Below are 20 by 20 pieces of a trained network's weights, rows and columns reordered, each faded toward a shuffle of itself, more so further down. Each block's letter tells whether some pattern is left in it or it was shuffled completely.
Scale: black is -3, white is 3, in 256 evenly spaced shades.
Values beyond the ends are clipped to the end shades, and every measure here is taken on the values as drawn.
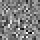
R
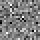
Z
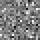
Z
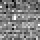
R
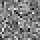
R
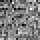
R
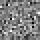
Z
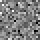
Z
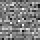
R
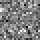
Z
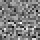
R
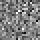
R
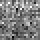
R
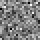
Z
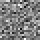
R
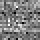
R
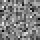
Z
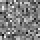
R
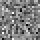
Z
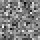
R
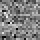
R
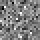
Z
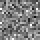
Z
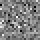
Z
